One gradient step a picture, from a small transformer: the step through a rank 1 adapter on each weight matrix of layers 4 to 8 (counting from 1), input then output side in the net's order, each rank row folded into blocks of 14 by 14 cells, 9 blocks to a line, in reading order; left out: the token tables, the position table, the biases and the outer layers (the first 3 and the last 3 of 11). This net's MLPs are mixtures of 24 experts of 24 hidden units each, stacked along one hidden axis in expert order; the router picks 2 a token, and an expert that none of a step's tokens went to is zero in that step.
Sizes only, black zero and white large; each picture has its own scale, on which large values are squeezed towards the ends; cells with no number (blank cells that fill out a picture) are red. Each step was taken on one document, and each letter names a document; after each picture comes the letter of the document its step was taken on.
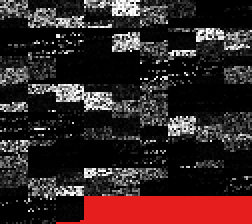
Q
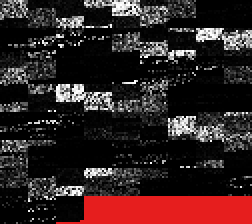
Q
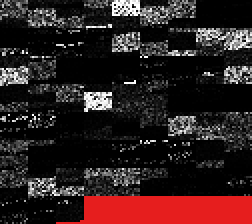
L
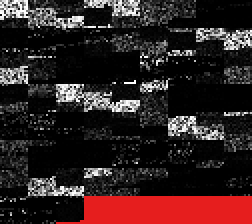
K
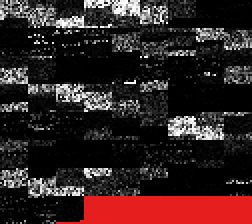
K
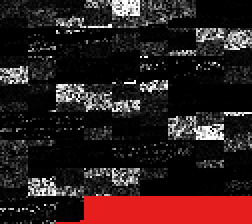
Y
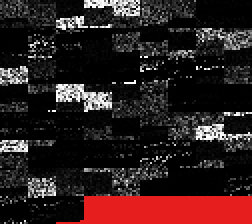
Y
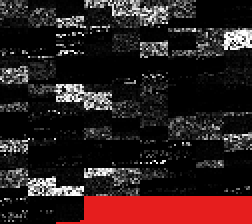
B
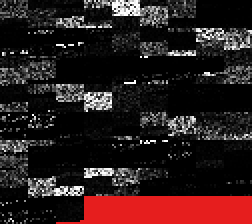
L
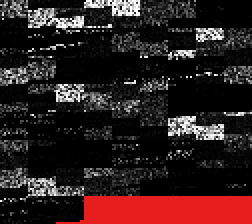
K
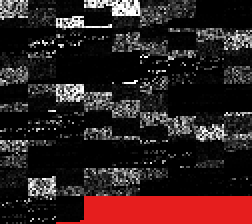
Q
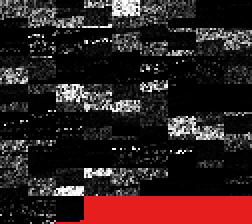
Y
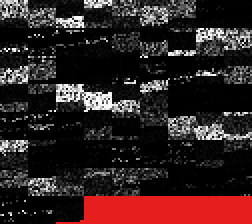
K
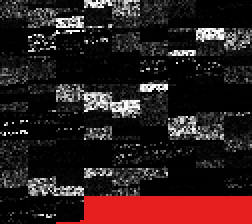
Y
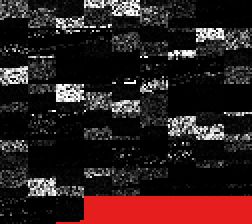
K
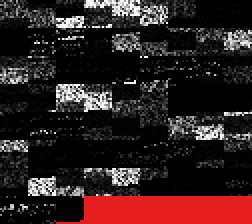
Y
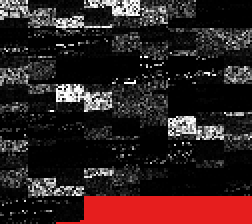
K
